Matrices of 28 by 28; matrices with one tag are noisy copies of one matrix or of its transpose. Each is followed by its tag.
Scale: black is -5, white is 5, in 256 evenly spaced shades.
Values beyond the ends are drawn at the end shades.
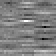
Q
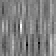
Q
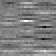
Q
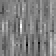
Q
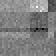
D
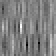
Q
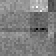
D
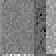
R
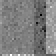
R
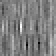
Q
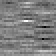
Q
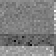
R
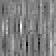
Q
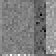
R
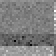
R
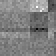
D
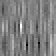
Q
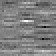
Q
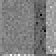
R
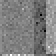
R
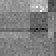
D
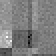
D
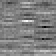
Q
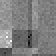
D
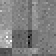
D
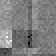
D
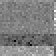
R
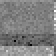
R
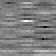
Q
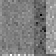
R
